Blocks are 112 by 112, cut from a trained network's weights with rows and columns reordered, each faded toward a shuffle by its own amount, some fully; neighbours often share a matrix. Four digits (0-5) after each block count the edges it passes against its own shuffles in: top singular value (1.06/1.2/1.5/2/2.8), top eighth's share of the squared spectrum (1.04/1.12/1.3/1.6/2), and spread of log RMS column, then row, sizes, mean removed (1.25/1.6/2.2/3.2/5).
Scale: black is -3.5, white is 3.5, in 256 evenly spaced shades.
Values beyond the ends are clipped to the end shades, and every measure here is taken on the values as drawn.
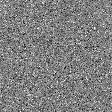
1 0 0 0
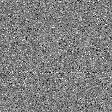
2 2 0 1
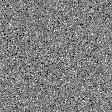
0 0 0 0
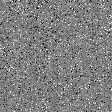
0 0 0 0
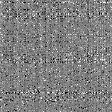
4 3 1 3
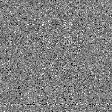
3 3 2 2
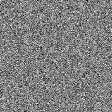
3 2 0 0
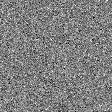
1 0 0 0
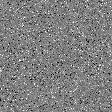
0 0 0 0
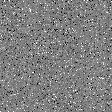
0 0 0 0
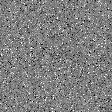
0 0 0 0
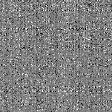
3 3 0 3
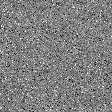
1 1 0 0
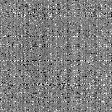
4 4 1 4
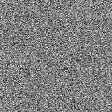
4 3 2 1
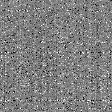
3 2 0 2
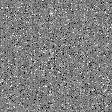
1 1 0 0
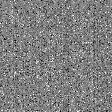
2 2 0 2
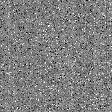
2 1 0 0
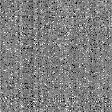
3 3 1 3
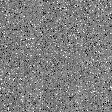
1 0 0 0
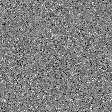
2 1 0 0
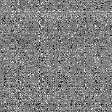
3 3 3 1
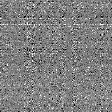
3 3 3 2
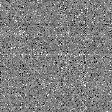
2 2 2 0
